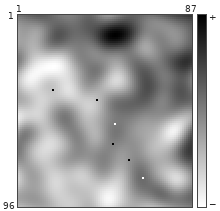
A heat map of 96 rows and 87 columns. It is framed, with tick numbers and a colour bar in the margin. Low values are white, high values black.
Mirror symmetry: none. Grain: smooth. Odd rows or columns: none. Lone odd cells: 6, 4 higher and 2 lower than their neighbours. Slope: up to the top right.
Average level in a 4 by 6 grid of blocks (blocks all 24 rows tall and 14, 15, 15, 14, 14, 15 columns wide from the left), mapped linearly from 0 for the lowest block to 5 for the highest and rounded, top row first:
234534 | 002244 | 122322 | 211132
